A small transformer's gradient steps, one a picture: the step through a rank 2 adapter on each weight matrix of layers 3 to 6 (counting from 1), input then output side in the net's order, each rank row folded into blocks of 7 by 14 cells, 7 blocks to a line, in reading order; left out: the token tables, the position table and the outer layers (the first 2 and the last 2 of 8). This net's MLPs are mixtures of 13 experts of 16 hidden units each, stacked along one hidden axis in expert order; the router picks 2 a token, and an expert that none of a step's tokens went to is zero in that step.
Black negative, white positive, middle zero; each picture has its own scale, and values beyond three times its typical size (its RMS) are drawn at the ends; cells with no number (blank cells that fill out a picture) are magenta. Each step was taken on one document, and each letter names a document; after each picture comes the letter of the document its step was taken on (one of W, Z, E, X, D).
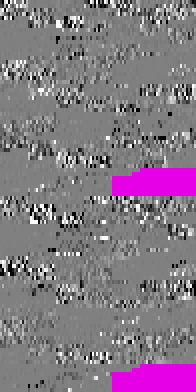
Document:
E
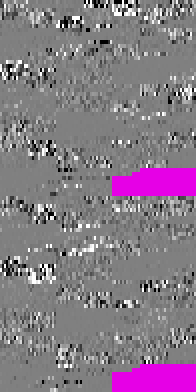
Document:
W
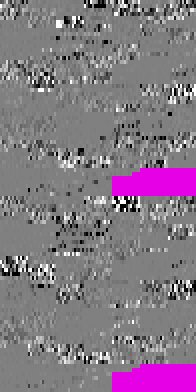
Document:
E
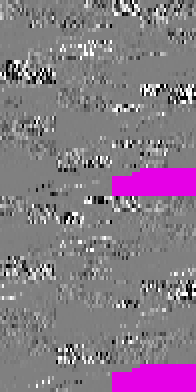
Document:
W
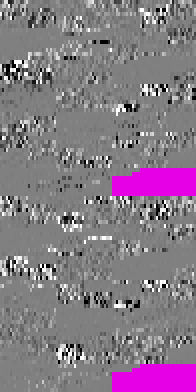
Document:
W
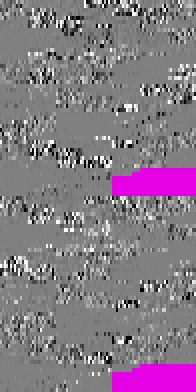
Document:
W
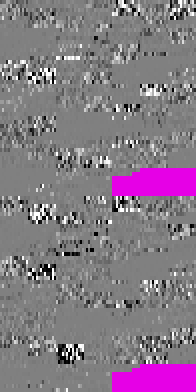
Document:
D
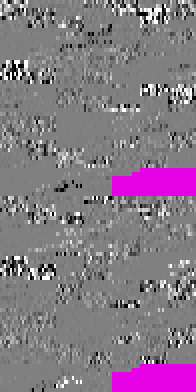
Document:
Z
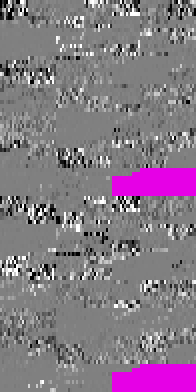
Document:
D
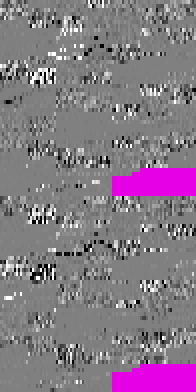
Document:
D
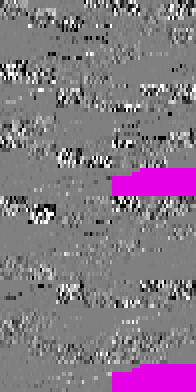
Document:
E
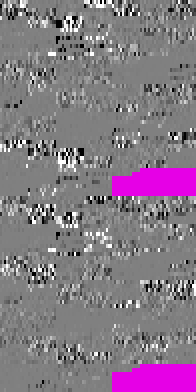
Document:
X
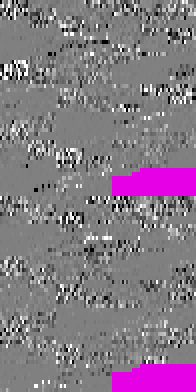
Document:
W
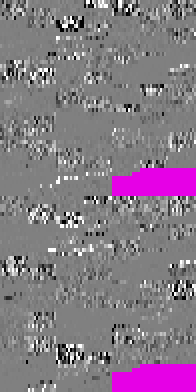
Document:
X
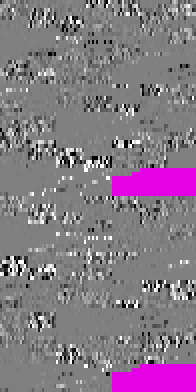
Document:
Z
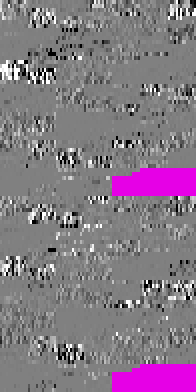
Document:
X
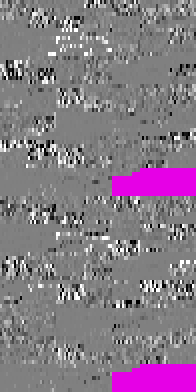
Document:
X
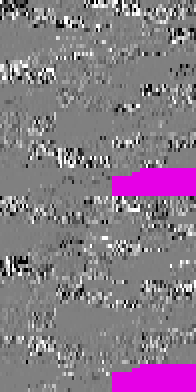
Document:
X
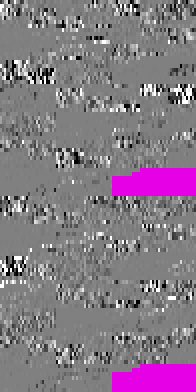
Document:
X
